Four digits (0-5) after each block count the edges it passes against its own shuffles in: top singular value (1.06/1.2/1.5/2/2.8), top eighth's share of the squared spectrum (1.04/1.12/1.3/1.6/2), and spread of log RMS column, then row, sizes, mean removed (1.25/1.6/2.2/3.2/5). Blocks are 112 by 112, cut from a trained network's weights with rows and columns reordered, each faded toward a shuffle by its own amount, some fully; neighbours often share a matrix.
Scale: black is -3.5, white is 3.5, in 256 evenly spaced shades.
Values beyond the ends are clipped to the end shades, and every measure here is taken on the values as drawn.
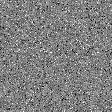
2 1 0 0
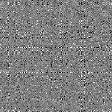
4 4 3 3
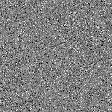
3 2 0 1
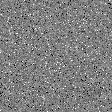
1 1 0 0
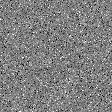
1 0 0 0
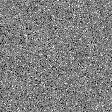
0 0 0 0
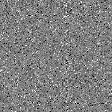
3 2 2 1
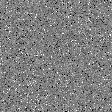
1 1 0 0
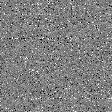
3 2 1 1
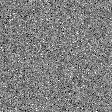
1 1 0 0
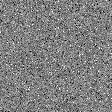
0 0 0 0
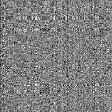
4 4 2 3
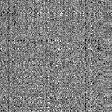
4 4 2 3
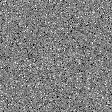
0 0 0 0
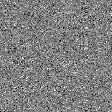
3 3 1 2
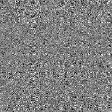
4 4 2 3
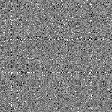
4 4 2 2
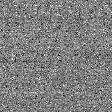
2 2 1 0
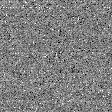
2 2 0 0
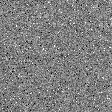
0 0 0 0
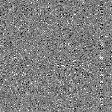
3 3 2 2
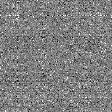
3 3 2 1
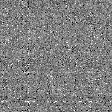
3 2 2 1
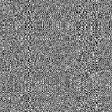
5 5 3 3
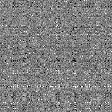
4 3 2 2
